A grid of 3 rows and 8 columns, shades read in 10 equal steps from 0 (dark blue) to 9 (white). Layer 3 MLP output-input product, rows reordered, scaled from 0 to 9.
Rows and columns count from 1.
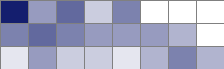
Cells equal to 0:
1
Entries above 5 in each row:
4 2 6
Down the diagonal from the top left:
0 3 7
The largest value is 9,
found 4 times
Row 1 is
0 5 3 7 4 9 9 9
